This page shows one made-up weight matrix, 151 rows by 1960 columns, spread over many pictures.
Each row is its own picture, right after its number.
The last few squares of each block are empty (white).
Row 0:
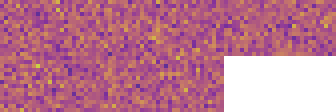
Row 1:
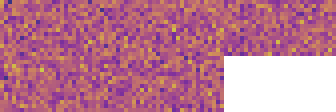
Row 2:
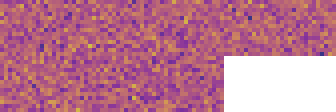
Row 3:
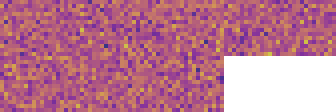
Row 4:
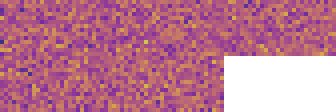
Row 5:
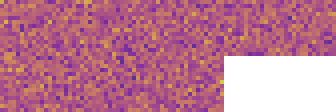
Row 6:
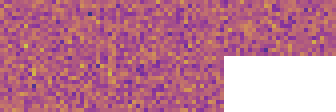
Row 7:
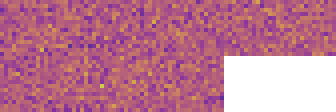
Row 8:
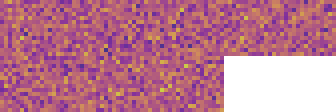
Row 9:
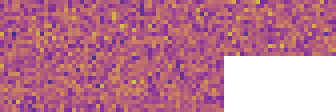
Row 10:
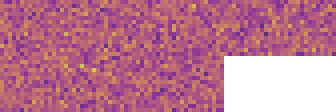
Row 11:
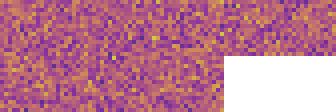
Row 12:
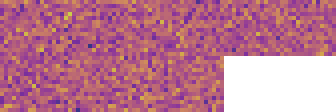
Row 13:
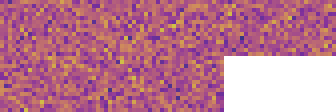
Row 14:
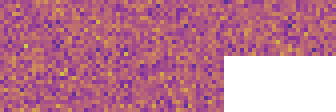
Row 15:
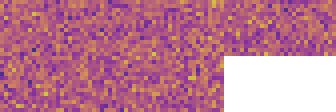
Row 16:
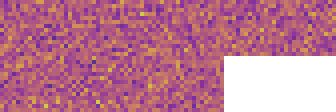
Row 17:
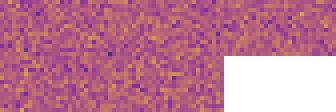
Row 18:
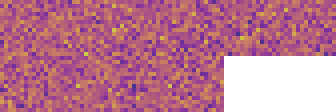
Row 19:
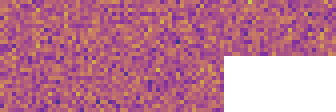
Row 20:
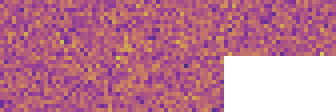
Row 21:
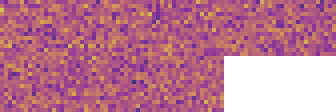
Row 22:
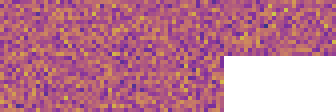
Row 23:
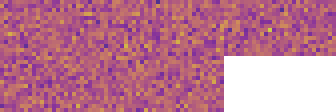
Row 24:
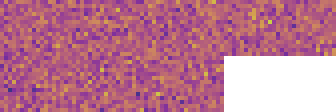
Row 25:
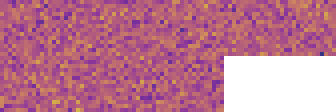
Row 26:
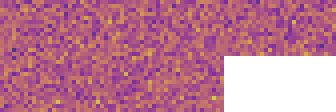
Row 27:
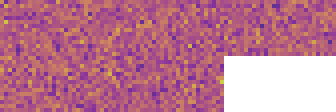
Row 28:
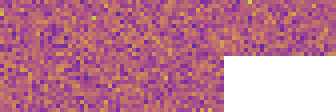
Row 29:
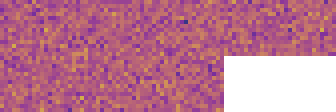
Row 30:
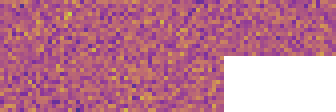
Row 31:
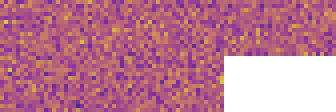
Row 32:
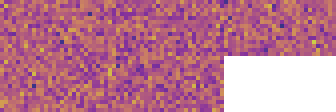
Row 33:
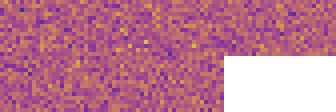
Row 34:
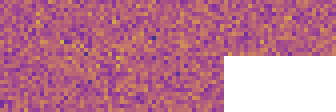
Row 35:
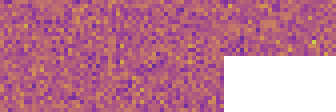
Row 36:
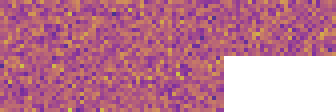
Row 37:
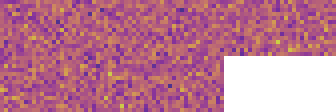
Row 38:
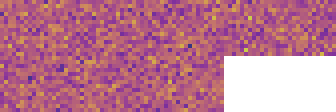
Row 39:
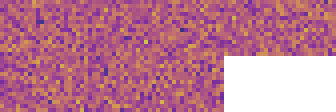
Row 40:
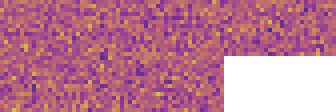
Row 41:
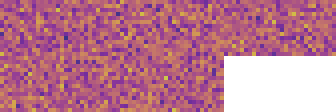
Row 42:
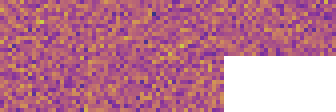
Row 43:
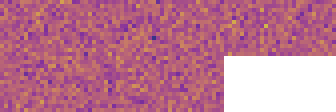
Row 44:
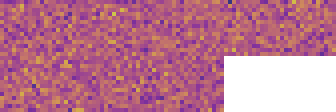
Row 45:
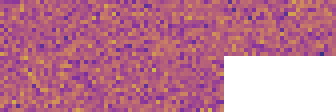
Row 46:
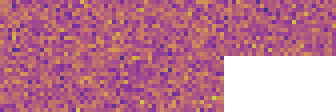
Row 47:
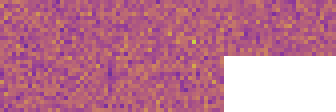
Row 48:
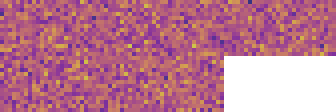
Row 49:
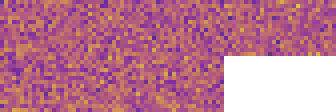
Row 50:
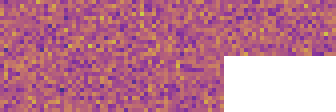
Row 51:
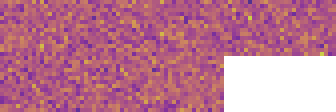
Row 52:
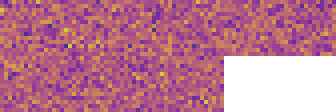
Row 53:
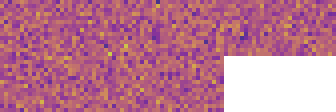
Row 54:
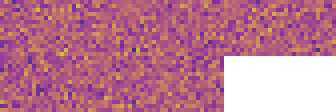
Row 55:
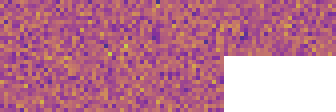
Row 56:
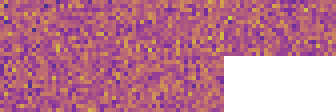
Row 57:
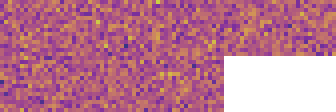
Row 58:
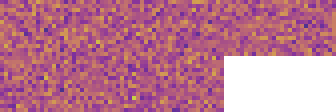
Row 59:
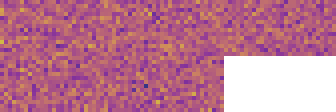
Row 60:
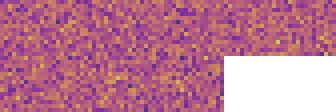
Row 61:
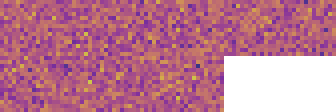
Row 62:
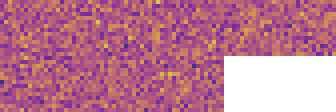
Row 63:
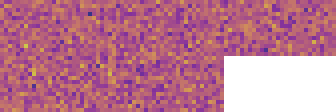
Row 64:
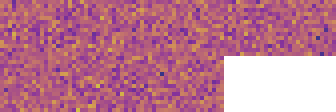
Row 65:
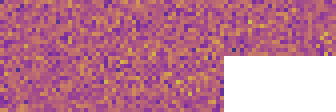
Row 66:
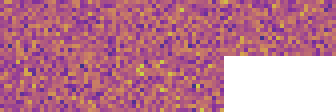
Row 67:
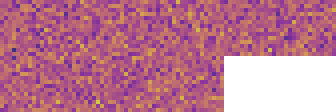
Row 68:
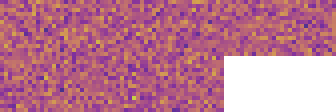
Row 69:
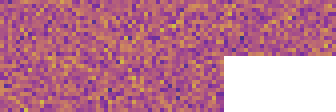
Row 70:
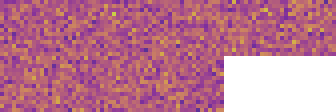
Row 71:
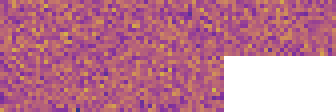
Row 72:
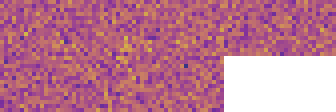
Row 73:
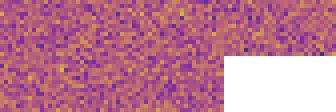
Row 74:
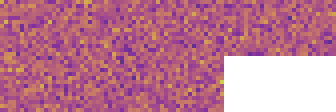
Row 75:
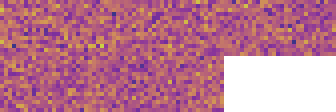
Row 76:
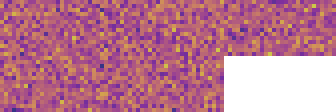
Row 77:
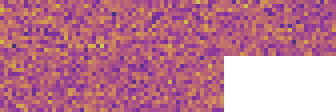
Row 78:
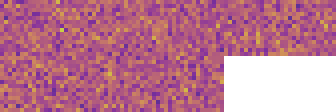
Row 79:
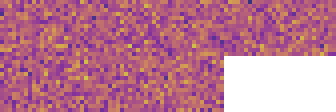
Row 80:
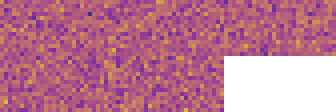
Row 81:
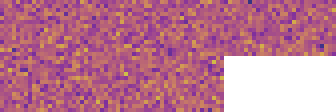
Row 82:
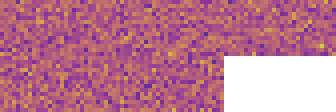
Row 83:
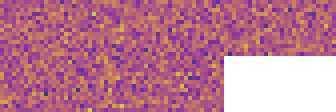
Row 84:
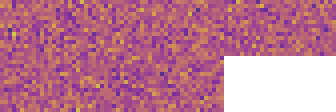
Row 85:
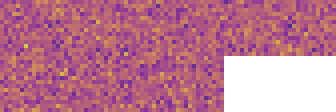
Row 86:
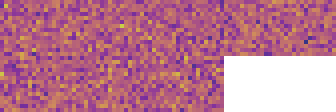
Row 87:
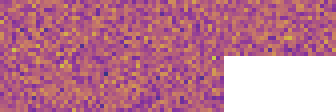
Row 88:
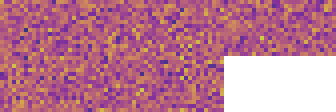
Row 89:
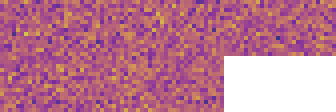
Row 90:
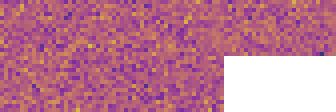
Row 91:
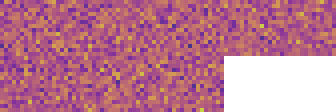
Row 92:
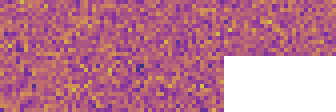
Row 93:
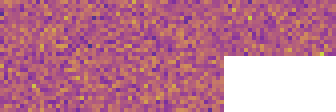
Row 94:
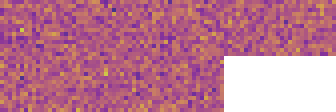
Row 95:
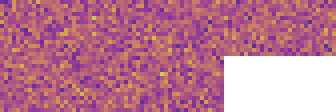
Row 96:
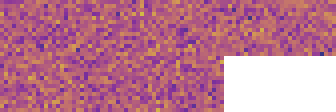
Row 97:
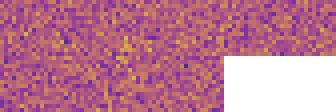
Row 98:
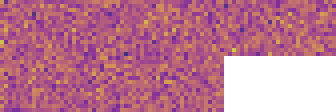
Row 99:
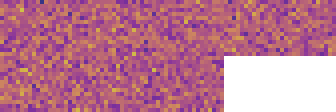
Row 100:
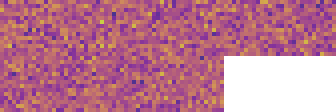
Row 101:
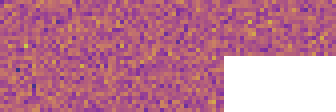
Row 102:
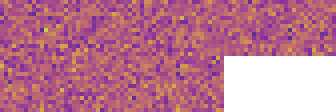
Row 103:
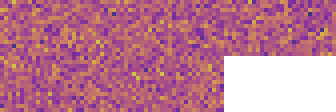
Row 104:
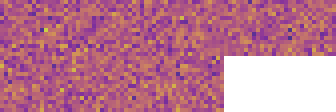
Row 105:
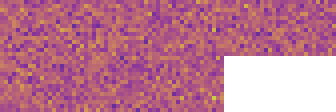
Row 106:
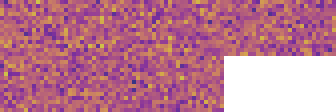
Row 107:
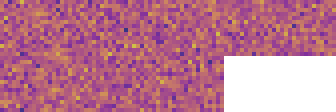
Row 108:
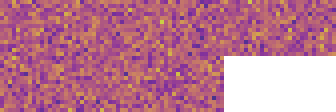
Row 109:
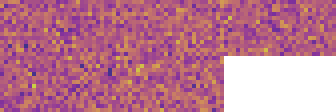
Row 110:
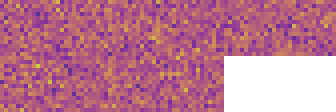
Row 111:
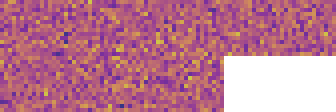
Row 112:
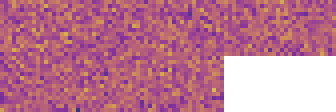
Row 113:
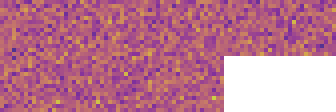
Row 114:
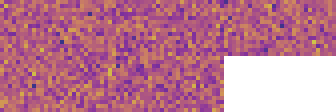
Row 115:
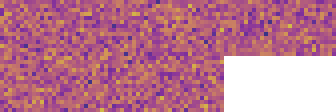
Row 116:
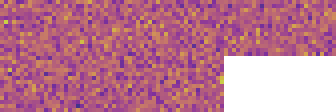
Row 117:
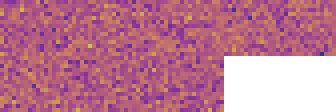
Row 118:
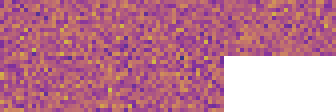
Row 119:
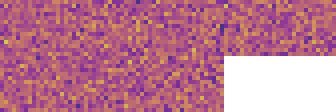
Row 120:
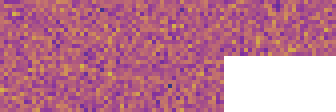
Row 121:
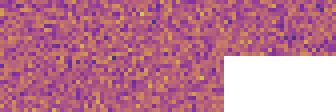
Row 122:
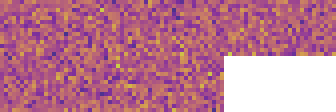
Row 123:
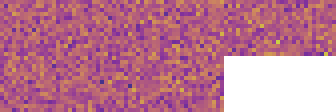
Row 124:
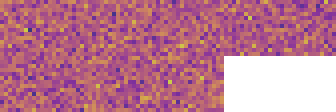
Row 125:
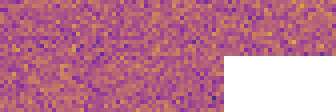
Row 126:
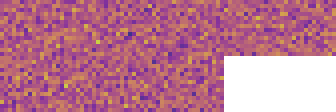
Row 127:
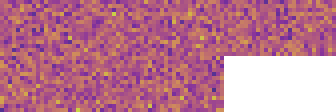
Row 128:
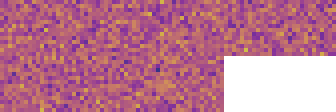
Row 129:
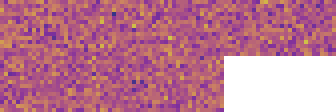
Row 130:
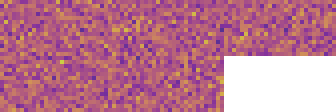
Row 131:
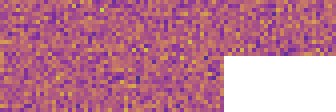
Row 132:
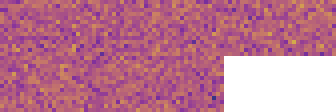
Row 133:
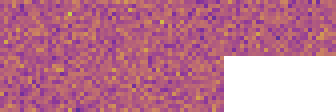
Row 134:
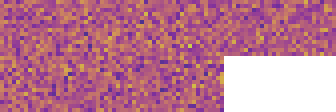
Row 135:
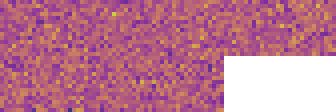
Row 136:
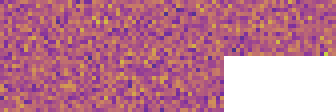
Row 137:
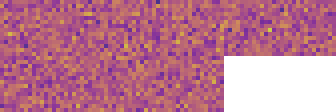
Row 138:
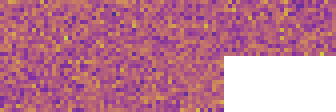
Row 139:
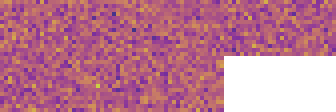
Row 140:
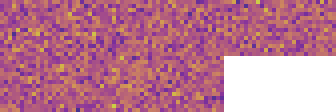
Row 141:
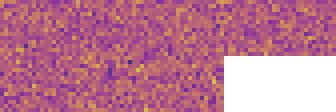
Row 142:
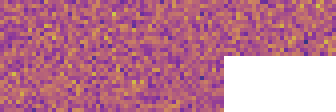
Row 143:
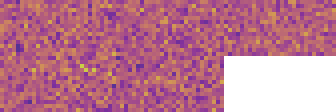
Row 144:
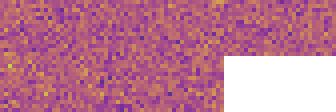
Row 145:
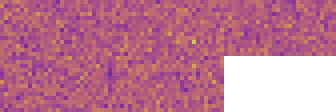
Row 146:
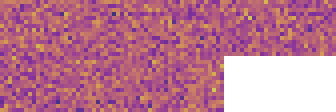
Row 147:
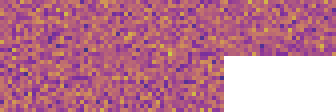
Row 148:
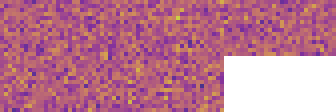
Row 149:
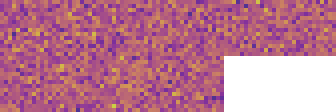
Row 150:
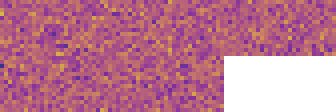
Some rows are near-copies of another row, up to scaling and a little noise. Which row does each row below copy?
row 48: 79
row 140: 149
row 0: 110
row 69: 13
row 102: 104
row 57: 62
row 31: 116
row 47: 145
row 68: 58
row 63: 6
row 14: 85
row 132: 125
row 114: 32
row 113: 26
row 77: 75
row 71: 112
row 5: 74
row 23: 137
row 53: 55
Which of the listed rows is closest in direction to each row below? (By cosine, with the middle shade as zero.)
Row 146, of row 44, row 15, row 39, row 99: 15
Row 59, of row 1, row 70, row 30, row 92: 70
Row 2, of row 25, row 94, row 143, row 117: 117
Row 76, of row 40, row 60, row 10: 10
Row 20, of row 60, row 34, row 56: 34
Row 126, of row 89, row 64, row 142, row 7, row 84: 142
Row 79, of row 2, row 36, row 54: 54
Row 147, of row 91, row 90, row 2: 90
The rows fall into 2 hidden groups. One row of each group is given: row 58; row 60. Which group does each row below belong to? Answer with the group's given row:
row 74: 60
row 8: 60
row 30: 58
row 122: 60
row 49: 60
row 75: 58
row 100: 58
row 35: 60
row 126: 58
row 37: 60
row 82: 58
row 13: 60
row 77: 58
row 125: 58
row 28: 58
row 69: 60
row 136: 60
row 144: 60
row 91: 60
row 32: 60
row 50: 58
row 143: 60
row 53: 60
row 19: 58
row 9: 58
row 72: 60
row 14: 60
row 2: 58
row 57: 60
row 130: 60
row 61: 60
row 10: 60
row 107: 60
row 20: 60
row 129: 58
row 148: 60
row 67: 58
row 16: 58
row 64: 58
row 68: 58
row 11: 60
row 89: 58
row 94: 58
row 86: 60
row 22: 60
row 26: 58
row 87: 58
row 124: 58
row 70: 58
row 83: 60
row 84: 58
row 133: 58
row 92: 60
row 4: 58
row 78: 60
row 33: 58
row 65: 60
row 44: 58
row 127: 58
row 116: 60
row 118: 60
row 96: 58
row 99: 58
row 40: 60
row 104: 58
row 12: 58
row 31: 60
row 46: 58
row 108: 58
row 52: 58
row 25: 58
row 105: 58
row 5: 60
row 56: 60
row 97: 60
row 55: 60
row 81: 58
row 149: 58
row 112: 58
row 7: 58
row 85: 60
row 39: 58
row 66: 60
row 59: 58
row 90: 58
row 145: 60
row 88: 60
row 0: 60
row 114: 60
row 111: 60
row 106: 58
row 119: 60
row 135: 58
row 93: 58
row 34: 60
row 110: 60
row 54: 60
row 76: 60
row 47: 60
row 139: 58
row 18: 60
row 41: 58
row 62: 60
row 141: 60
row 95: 58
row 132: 58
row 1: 60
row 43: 60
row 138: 58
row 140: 58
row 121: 58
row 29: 58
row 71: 58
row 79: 58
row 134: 60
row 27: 60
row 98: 60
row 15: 60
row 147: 58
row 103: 58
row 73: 58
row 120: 60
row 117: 58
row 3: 60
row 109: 60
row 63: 60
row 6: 60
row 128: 58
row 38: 58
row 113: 58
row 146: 58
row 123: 60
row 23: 60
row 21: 58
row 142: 58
